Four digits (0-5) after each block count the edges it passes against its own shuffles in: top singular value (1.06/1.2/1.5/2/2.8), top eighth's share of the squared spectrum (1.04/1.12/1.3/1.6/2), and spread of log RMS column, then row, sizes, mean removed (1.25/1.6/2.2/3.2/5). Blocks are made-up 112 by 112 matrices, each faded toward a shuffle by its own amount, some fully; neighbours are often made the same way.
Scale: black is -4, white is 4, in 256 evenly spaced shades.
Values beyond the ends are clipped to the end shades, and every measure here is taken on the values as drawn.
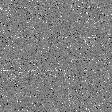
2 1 0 1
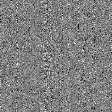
1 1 3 0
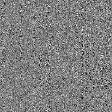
1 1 3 0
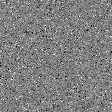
2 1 0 0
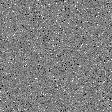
0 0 0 0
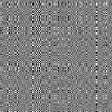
5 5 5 4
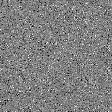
3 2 1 1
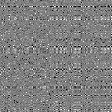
5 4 3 3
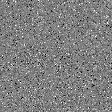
3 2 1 0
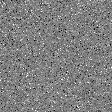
2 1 0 0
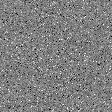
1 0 0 0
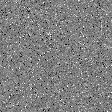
2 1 0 0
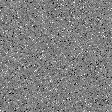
1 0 0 0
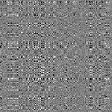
5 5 4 4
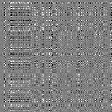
5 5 4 4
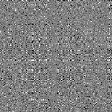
5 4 3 3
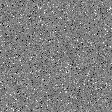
0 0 0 0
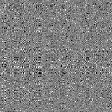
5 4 3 3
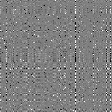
5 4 3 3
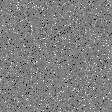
2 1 0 0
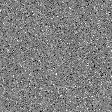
0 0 0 0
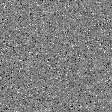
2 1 0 0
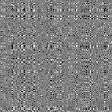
5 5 4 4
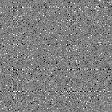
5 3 2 2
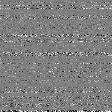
3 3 0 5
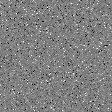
0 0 0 0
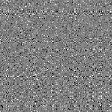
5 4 2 3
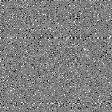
4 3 1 2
